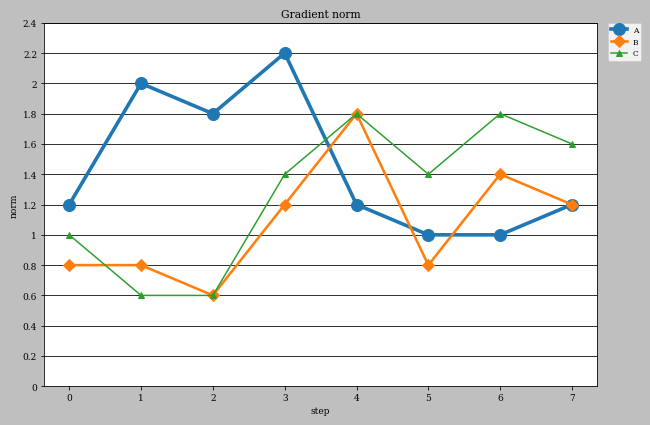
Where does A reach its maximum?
3
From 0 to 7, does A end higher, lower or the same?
the same
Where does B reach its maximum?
4
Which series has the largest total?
A
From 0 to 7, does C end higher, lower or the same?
higher
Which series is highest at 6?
C
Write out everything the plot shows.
Title: Gradient norm
x-axis: step, ticks 0 1 2 3 4 5 6 7
y-axis: norm, ticks 0 0.2 0.4 0.6 0.8 1 1.2 1.4 1.6 1.8 2 2.2 2.4
Legend: A, B, C
Values:
A: 1.2 2 1.8 2.2 1.2 1 1 1.2
B: 0.8 0.8 0.6 1.2 1.8 0.8 1.4 1.2
C: 1 0.6 0.6 1.4 1.8 1.4 1.8 1.6
